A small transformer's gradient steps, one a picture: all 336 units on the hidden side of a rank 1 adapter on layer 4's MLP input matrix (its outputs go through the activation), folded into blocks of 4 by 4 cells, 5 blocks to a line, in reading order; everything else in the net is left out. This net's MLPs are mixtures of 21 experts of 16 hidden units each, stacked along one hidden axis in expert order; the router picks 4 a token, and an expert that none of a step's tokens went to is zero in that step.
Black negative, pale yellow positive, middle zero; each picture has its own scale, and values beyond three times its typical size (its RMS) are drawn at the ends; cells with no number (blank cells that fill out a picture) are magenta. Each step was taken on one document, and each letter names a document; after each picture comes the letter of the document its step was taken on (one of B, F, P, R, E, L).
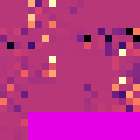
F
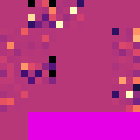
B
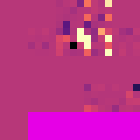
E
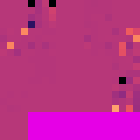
B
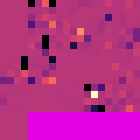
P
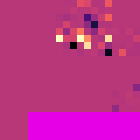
E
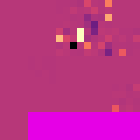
E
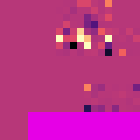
E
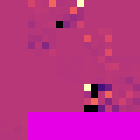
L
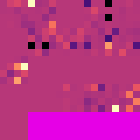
P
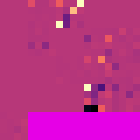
L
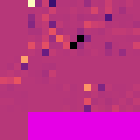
P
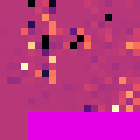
P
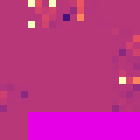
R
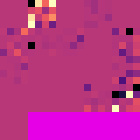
B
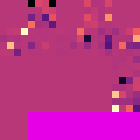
B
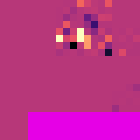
E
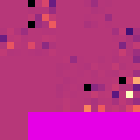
B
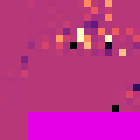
E
